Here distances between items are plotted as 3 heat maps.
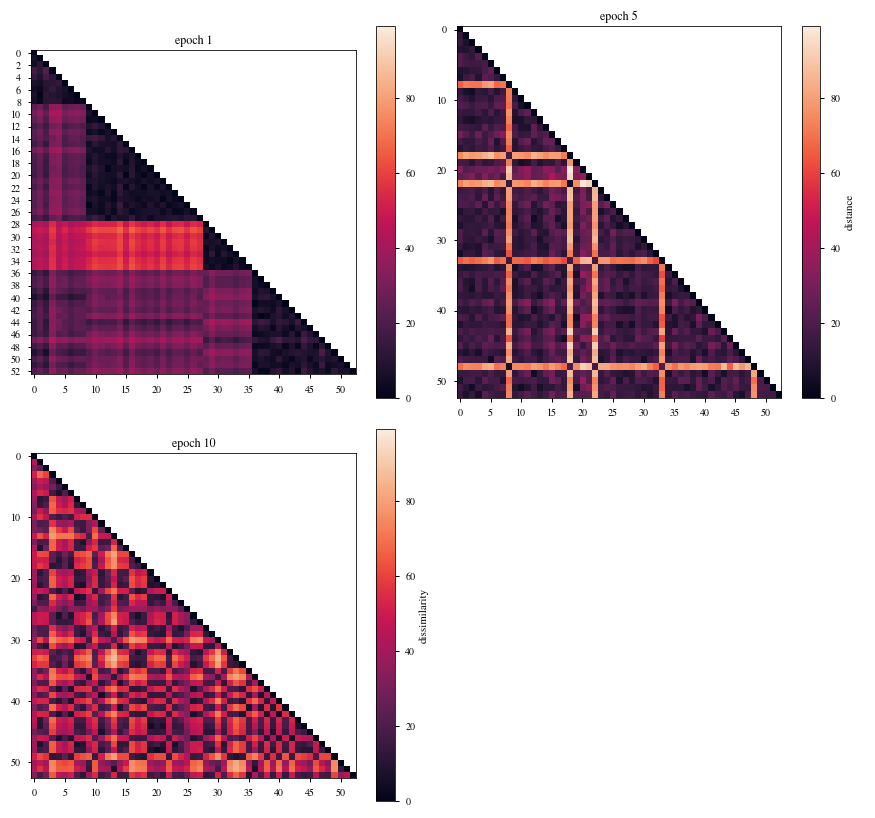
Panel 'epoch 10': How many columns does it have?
53
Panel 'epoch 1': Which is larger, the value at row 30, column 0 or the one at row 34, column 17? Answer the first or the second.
the second
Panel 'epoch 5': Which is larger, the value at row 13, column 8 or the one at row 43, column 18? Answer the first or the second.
the second
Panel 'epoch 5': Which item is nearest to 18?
22
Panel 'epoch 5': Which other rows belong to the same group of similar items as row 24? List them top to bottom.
0, 1, 2, 3, 4, 5, 6, 7, 9, 10, 11, 12, 13, 14, 15, 16, 17, 19, 20, 21, 23, 25, 26, 27, 28, 29, 30, 31, 32, 34, 35, 36, 37, 38, 39, 40, 41, 42, 43, 44, 45, 46, 47, 49, 50, 51, 52
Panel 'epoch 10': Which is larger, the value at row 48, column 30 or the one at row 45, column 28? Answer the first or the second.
the first
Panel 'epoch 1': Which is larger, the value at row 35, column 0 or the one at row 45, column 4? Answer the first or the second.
the first
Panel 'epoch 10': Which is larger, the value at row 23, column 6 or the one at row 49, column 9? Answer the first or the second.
the second
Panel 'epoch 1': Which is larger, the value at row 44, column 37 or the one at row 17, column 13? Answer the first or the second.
the first
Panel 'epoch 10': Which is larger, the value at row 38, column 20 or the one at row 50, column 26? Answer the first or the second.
the second
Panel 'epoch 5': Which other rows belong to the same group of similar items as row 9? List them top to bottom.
0, 1, 2, 3, 4, 5, 6, 7, 10, 11, 12, 13, 14, 15, 16, 17, 19, 20, 21, 23, 24, 25, 26, 27, 28, 29, 30, 31, 32, 34, 35, 36, 37, 38, 39, 40, 41, 42, 43, 44, 45, 46, 47, 49, 50, 51, 52
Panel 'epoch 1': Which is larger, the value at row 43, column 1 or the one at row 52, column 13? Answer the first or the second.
the second
